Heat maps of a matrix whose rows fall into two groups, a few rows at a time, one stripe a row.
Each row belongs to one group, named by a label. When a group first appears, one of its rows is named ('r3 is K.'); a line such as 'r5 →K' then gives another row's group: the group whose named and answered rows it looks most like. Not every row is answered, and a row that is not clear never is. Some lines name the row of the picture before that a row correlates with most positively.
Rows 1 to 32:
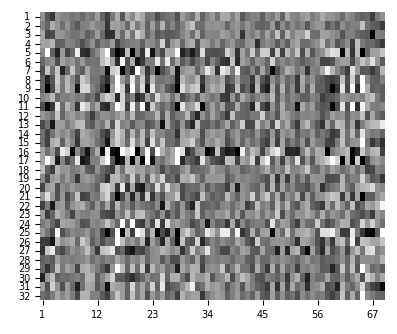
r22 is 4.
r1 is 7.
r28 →4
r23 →7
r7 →7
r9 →4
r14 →4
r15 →4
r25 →7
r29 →4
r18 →7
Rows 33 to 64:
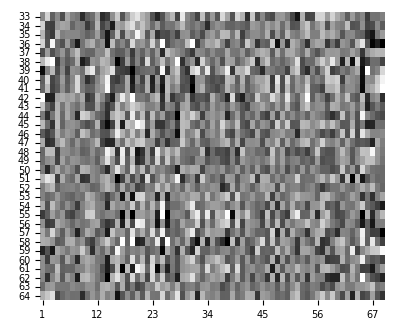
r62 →4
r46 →4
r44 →4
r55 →7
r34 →7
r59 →4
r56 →7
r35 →7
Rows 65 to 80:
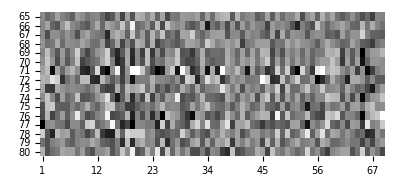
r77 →7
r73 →7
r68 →7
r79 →7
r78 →7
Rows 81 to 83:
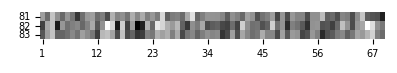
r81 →4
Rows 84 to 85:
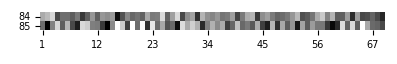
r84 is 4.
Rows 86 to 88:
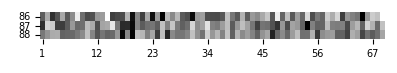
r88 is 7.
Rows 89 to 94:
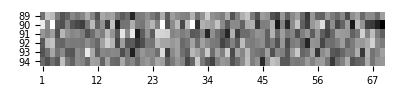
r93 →7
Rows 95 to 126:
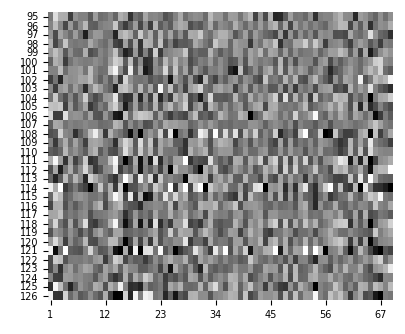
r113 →4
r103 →4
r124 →7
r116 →7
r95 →7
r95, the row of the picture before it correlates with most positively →89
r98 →7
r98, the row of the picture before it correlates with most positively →93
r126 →7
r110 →4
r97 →4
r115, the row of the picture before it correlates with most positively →92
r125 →7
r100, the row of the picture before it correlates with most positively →92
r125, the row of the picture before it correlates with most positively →89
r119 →7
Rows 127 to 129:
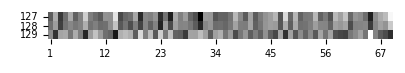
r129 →4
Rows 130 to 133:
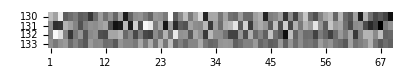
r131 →7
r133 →4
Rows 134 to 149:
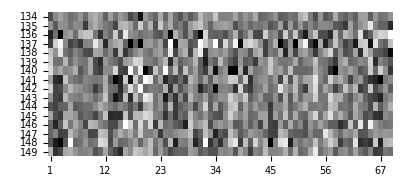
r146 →4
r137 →7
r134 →7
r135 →4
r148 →7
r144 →7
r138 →4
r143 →7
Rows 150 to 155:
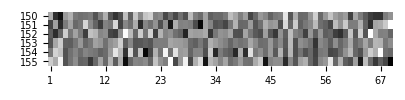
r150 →7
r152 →4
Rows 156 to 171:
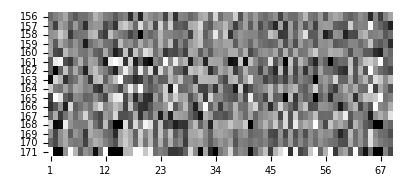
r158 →7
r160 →7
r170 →4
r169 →4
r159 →4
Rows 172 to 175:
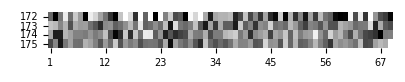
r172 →4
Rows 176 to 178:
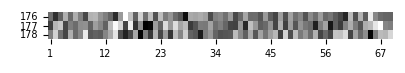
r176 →4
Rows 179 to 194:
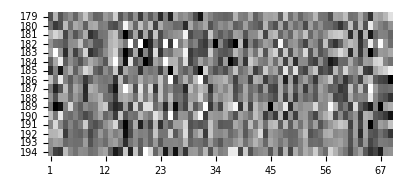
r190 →4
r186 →4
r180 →4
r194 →7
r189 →7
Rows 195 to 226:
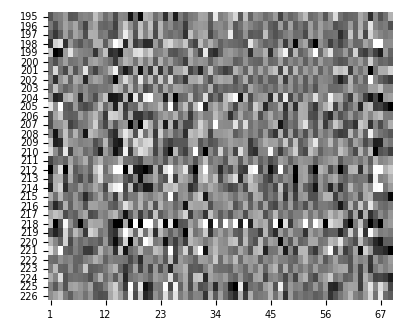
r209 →7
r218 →7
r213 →7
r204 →7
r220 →7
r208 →4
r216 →4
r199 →7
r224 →4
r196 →4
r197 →4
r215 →4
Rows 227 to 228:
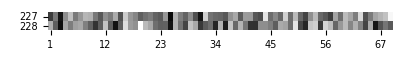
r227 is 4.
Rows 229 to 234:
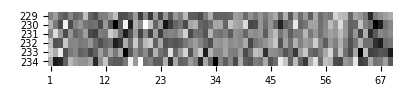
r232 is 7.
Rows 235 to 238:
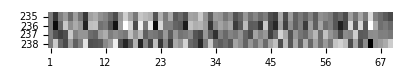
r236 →4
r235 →4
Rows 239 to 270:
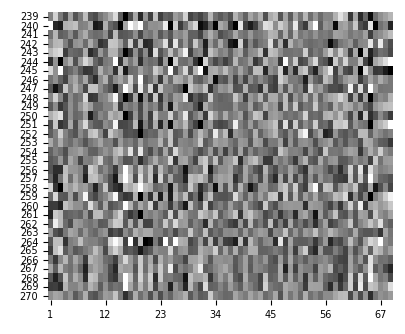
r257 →4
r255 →7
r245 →4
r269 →4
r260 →4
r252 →7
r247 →4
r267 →4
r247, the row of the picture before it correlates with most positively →236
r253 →4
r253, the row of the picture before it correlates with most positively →235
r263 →7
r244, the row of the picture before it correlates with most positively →238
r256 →4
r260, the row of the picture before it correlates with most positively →236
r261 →7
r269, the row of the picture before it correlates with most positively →236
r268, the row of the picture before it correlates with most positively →236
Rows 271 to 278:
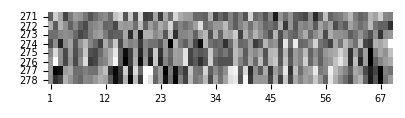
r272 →4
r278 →7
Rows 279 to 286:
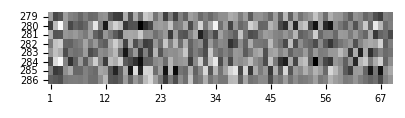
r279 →7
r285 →7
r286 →7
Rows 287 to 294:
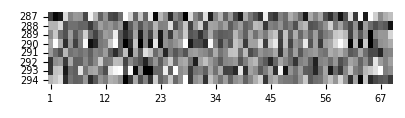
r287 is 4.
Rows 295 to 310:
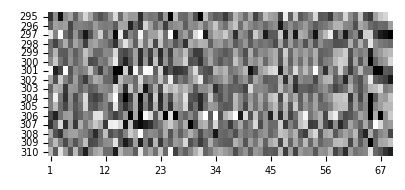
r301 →7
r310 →4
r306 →7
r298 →4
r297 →4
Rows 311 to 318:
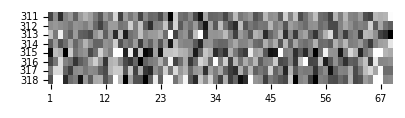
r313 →4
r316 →7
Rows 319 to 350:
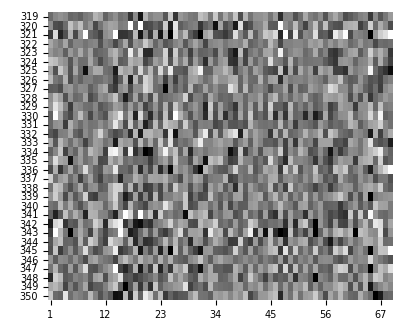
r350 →7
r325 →4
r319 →7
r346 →4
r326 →7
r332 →7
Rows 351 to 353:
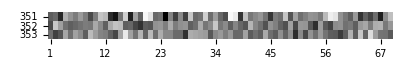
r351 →7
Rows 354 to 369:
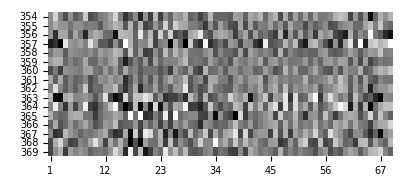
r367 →7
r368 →7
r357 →4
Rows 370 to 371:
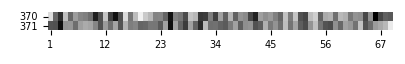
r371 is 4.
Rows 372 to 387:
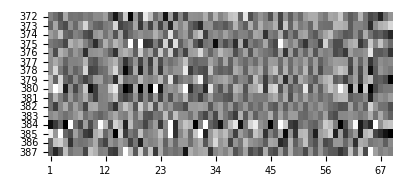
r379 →4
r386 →7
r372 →7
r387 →4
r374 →4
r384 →7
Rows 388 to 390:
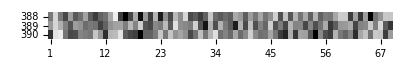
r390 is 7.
